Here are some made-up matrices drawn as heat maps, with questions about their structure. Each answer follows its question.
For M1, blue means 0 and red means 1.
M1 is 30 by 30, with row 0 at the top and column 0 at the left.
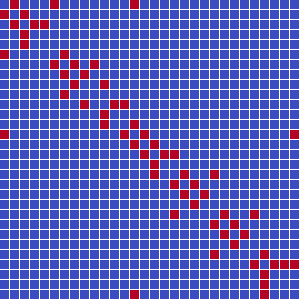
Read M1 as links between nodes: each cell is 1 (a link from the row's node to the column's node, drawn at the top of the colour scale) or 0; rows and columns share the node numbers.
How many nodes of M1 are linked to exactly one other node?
9
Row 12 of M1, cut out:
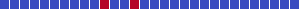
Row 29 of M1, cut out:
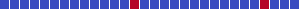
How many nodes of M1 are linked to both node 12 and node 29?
1
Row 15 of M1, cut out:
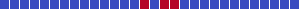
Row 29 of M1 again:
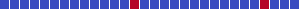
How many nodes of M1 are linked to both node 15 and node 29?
0
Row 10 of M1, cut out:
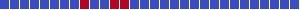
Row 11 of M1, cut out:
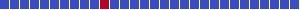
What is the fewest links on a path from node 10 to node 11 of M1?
1
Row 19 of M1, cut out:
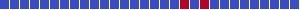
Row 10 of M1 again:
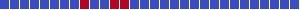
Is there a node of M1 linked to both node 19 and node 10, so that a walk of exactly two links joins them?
no
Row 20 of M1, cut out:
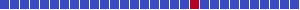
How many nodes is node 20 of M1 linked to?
1
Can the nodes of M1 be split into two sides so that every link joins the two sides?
yes
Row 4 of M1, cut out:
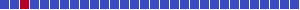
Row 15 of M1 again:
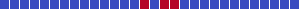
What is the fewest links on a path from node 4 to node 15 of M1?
6
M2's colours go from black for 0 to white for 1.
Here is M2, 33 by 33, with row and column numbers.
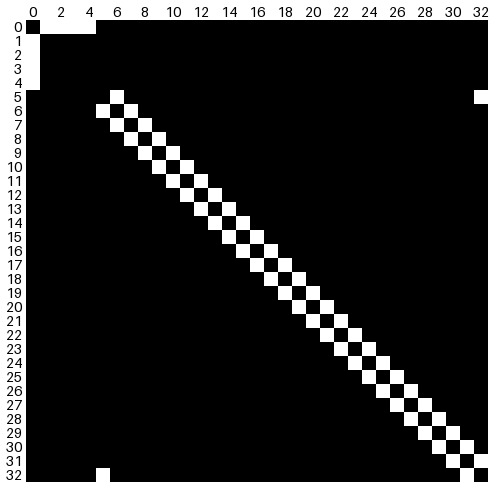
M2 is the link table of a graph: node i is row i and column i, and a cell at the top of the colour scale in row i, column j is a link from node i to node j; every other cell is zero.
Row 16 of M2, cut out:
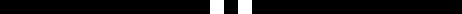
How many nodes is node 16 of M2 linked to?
2
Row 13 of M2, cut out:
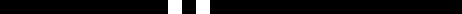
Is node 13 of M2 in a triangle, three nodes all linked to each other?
no
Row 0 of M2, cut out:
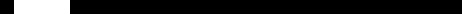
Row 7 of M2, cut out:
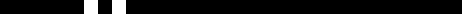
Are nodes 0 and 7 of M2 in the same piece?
no
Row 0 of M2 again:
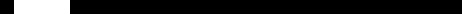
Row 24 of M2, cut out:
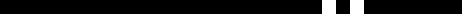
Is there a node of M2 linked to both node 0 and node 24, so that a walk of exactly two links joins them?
no
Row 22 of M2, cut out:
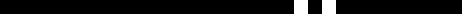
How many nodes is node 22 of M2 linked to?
2
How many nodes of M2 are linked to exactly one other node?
4
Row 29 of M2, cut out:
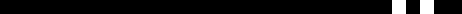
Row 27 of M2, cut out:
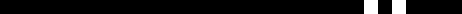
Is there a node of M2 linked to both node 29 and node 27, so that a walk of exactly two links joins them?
yes
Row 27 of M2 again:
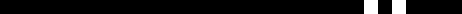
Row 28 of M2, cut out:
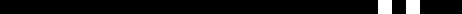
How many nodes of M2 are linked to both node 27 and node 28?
0
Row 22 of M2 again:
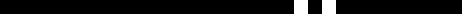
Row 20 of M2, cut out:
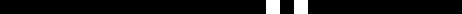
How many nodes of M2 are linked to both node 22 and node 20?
1
